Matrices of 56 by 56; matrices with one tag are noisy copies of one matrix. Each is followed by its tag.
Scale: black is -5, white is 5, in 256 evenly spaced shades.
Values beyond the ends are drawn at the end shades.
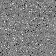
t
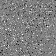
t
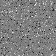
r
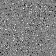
t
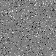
r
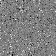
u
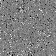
u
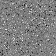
t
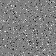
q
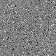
q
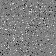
t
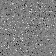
t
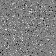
t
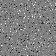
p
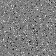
q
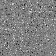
t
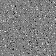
q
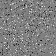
t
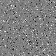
q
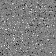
t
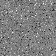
r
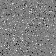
t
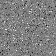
t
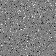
p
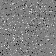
t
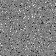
p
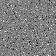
q
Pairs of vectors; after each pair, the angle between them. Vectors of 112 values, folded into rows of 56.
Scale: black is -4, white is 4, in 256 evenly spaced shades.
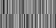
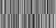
partly opposed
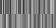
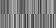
orthogonal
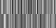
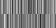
nearly parallel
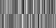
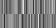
nearly opposite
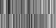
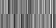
partly aligned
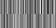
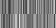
partly aligned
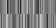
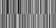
partly aligned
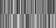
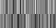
nearly opposite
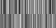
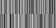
partly aligned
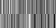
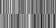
nearly parallel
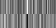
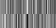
nearly parallel
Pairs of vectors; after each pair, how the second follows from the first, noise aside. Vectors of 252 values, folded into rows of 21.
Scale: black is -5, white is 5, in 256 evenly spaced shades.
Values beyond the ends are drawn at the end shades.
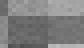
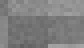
shrunk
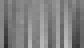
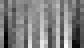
scaled up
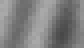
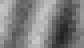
scaled up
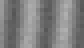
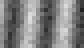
scaled up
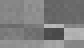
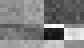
scaled up
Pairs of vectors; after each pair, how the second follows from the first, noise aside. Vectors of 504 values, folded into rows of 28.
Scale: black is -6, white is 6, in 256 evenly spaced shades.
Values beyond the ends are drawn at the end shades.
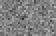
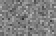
copied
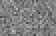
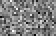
scaled up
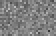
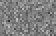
shuffled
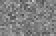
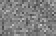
shuffled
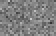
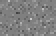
partly zeroed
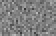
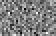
scaled up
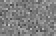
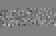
partly zeroed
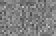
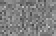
copied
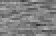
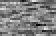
scaled up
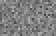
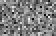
scaled up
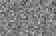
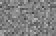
shuffled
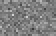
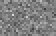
copied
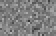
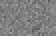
shrunk
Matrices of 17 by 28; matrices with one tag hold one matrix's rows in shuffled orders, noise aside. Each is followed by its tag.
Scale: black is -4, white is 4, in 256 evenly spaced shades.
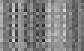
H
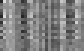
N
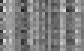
N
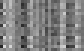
N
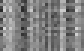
N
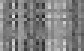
H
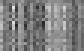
H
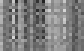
H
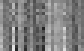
H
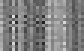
H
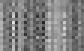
H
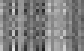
H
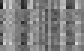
N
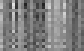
H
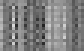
H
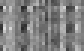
N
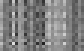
H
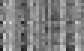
N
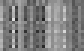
H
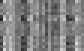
N
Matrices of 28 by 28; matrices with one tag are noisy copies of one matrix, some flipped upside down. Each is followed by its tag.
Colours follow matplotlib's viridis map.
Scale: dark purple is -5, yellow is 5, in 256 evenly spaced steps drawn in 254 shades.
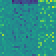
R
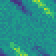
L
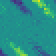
L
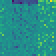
R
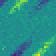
L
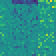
R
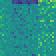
R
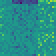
R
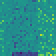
R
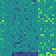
R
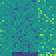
R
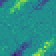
L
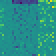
R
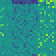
R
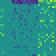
R
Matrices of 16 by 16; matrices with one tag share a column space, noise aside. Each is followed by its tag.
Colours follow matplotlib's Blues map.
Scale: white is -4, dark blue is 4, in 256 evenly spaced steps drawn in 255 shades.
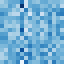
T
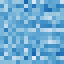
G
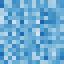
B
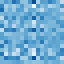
G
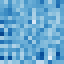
B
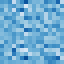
G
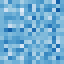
G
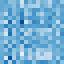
B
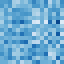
B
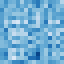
B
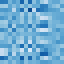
G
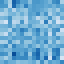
B
